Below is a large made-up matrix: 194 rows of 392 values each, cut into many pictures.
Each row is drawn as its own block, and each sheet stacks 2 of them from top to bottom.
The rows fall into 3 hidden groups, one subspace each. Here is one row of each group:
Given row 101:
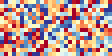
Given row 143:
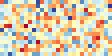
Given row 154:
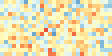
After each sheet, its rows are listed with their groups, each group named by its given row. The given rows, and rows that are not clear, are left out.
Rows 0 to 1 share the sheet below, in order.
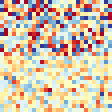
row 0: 143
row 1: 154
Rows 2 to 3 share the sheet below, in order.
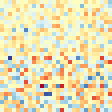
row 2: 154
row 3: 101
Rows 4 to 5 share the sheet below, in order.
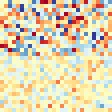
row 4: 143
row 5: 154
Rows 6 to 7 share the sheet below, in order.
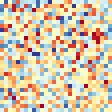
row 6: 143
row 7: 101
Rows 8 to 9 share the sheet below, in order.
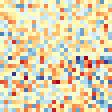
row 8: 101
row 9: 154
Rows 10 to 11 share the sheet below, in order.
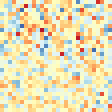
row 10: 101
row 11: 154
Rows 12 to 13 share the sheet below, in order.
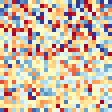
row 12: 154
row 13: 101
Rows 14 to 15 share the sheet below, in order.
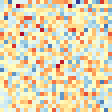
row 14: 101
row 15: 154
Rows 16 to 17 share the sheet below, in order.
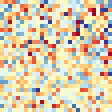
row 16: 154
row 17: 143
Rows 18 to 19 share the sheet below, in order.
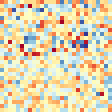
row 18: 143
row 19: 154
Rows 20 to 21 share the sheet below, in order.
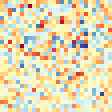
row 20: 143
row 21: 143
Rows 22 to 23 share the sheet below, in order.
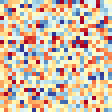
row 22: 143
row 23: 101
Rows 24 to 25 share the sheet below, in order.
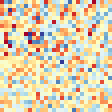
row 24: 101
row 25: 154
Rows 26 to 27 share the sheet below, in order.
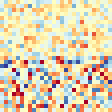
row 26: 143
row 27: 154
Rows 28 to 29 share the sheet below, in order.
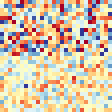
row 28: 101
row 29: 154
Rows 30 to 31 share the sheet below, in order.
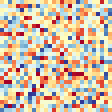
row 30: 101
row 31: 143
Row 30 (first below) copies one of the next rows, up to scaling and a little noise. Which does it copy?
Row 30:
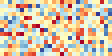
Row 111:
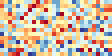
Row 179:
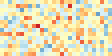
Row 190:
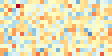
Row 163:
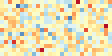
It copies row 179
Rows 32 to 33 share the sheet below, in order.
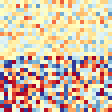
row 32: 101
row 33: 154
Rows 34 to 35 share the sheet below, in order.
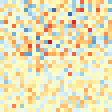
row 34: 154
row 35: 143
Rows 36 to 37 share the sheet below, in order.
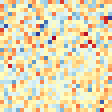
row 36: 143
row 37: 101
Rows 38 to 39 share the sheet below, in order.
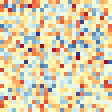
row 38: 143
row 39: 101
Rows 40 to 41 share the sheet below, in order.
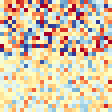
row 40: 154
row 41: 154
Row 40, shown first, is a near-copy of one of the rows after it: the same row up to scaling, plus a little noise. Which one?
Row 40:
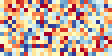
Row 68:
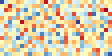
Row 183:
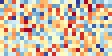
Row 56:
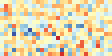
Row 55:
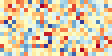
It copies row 55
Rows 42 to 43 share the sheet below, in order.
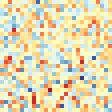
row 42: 101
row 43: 154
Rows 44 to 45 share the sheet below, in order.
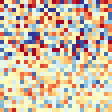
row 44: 143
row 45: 101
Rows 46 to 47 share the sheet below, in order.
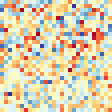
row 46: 143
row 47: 154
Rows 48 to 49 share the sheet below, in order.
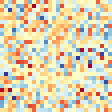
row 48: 101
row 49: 101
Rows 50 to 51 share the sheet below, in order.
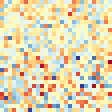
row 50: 154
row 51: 101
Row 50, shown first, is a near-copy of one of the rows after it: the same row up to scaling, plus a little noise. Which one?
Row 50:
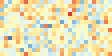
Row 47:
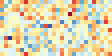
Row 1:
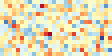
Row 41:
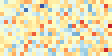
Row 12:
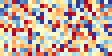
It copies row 47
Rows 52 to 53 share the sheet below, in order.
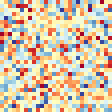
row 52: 101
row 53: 101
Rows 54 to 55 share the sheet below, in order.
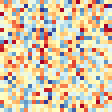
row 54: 101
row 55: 154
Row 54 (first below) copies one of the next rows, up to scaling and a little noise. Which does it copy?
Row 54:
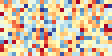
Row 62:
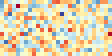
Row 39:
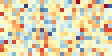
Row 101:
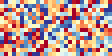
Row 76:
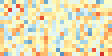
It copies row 39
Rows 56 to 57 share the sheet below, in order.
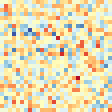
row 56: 154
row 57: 154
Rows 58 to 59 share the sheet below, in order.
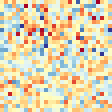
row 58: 101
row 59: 154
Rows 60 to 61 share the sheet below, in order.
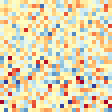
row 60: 154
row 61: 154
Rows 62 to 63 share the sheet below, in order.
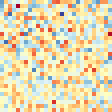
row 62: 101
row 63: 154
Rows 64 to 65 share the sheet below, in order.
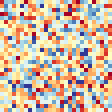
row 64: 154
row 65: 154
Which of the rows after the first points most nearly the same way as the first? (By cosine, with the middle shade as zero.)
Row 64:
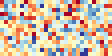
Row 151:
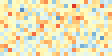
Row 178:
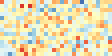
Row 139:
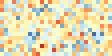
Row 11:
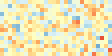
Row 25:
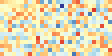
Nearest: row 25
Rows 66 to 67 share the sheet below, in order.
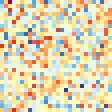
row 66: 101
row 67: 101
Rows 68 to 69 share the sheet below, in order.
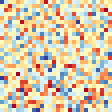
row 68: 154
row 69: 143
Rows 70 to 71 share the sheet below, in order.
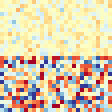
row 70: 101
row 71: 143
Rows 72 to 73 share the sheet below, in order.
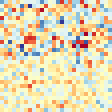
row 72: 143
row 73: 154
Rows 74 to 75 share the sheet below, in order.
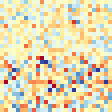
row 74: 154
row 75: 154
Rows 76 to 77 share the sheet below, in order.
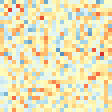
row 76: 101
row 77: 101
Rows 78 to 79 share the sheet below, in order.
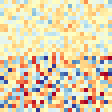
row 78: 154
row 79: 143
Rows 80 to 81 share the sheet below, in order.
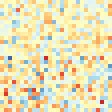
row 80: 101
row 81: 101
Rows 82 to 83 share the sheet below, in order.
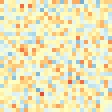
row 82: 143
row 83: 154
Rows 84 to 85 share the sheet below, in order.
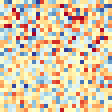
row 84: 143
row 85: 154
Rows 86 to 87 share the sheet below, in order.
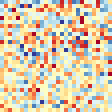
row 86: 143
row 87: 143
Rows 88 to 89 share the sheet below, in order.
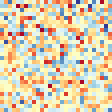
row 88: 101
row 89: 154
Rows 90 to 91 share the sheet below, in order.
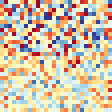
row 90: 143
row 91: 154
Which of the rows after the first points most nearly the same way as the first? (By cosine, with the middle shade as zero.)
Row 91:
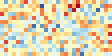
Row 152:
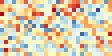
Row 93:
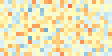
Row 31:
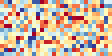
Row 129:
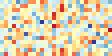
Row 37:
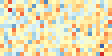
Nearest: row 152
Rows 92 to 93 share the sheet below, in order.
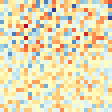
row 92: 143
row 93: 101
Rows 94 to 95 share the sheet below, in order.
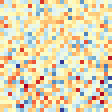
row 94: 143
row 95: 154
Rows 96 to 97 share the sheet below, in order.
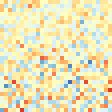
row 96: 143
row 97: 154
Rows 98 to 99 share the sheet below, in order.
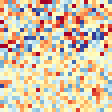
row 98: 143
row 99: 143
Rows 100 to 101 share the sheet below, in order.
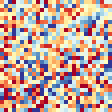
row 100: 101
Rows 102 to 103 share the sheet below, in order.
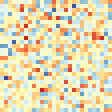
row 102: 143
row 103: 154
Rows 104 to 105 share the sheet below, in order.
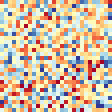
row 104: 143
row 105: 154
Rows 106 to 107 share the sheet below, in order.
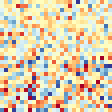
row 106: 101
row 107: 101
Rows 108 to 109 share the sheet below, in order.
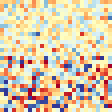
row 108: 143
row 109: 101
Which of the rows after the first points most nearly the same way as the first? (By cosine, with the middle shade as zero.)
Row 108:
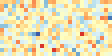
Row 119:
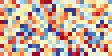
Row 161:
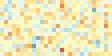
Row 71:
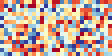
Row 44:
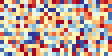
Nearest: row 71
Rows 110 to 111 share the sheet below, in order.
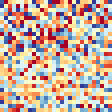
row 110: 101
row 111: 101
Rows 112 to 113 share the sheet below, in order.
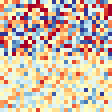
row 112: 101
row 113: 143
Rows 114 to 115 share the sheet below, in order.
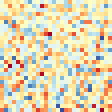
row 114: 154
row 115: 101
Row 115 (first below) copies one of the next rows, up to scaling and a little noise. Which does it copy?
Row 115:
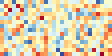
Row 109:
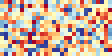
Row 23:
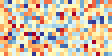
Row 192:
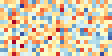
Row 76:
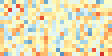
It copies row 76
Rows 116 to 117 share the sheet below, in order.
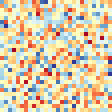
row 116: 143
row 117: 143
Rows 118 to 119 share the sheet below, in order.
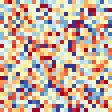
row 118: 154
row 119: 143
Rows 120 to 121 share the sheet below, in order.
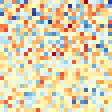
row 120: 154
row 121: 143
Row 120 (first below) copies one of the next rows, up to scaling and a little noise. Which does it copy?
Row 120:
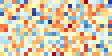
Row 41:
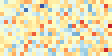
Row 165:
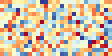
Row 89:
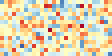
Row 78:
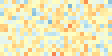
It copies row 78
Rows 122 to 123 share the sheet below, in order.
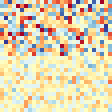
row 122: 101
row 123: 154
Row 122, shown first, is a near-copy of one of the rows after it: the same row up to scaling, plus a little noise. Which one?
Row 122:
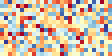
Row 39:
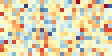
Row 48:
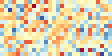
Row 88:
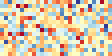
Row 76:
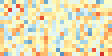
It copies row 88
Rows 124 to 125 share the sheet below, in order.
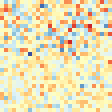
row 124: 154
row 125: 101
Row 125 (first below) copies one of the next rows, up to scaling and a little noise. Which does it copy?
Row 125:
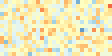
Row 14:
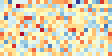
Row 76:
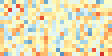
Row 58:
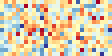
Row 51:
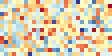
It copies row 51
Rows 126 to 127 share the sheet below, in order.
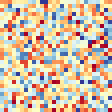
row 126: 154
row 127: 154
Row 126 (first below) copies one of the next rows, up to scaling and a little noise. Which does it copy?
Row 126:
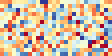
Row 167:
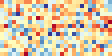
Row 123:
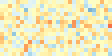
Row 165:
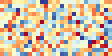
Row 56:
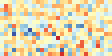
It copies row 165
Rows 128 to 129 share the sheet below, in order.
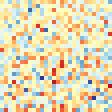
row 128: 101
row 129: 154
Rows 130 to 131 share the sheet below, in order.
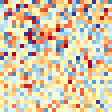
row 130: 101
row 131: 154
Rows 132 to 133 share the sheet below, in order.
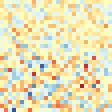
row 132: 101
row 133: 101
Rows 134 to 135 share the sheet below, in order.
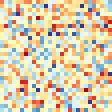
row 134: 154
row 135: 143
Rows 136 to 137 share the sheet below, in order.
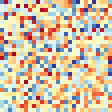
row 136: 101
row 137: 143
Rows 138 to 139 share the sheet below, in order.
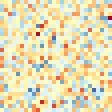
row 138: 143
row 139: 143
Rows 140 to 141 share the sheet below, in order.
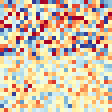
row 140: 143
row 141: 101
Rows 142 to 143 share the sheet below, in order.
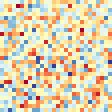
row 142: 101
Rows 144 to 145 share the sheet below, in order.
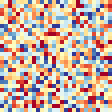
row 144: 154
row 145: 143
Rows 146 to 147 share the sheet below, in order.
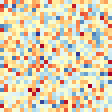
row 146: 143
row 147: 143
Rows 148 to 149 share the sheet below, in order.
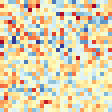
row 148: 101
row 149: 101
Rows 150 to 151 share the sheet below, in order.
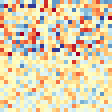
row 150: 143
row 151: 143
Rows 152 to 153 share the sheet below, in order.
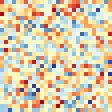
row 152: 154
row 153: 143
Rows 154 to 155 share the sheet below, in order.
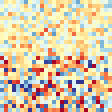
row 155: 154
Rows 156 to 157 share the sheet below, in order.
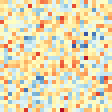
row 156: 143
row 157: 154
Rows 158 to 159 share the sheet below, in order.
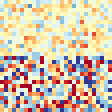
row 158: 143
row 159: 154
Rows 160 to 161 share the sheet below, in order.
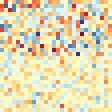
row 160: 143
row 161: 154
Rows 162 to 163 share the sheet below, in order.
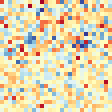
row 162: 143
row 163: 101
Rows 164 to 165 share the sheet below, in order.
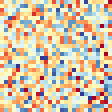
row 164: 154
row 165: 154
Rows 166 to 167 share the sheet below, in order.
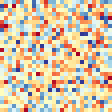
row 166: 143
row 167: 154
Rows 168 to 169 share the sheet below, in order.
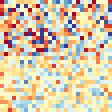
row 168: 101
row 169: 143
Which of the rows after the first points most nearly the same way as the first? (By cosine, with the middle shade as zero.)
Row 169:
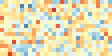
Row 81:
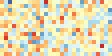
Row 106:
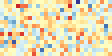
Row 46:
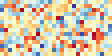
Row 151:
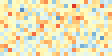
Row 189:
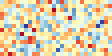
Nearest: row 189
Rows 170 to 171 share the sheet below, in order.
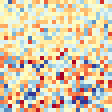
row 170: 101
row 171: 143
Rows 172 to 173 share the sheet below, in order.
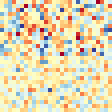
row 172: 101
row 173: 154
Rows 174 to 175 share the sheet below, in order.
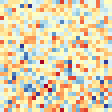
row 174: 143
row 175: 154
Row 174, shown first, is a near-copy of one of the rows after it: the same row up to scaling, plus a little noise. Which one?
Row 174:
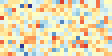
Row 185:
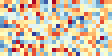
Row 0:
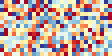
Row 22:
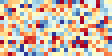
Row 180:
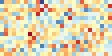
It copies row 22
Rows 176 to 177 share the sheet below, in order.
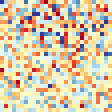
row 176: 154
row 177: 154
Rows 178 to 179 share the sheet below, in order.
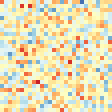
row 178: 143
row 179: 101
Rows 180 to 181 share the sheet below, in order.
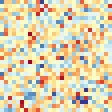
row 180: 143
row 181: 143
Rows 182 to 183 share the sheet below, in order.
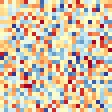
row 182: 154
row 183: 154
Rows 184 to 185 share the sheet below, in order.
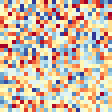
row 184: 143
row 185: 143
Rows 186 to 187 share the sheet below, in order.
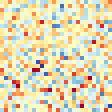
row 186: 154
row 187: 154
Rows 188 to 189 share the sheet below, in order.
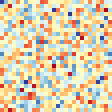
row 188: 154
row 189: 143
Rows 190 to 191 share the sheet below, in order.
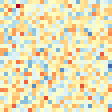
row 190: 101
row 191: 101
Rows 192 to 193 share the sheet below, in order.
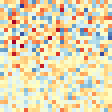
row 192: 101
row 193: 154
